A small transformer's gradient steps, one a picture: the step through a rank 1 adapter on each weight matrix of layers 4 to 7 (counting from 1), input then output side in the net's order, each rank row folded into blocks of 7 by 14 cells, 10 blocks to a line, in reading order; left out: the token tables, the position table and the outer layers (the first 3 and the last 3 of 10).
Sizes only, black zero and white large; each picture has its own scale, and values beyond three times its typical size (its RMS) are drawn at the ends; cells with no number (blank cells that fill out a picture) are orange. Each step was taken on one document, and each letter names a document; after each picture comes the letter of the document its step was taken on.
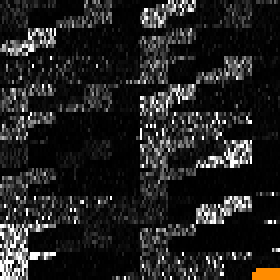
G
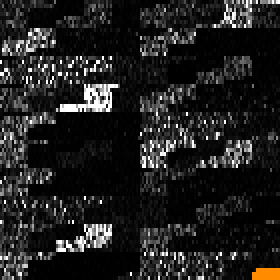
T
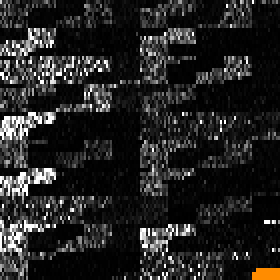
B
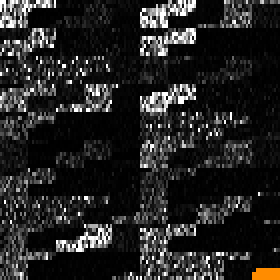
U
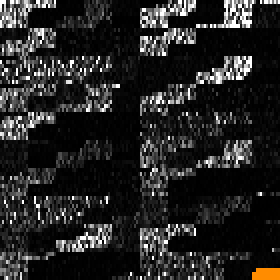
U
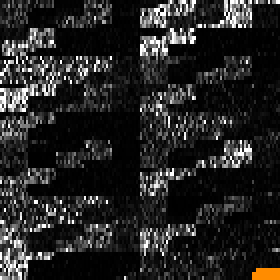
T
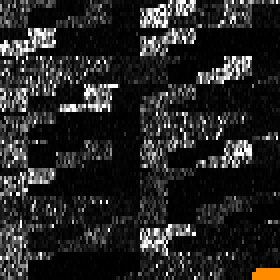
T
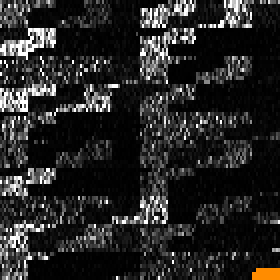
B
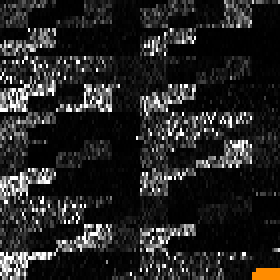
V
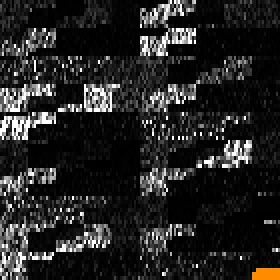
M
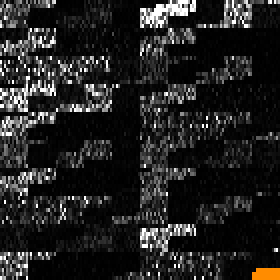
U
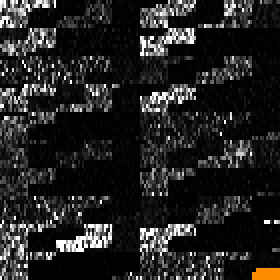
U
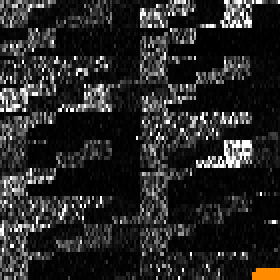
V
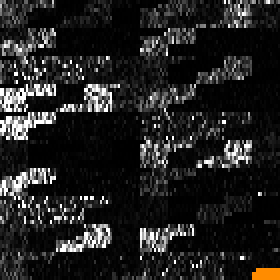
M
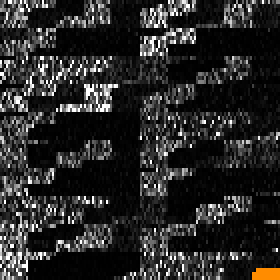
T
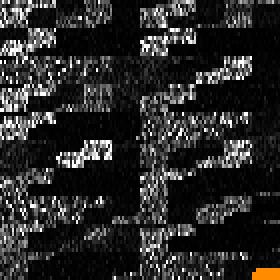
V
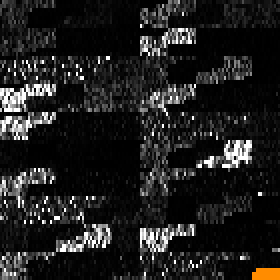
M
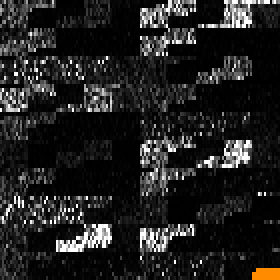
M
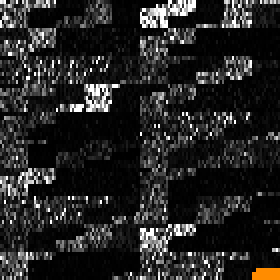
U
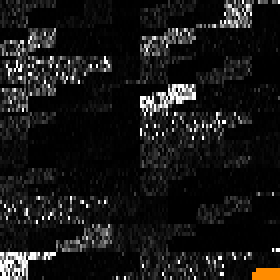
G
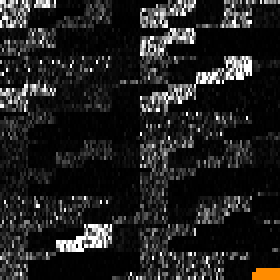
U
